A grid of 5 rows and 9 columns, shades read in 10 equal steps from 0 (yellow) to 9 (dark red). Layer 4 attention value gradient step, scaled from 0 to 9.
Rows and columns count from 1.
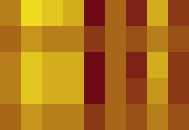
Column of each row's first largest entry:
5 5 5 5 5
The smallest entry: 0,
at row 1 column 2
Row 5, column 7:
6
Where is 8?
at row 1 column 7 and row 3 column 7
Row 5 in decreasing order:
7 6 6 5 5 4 4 4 3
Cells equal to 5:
7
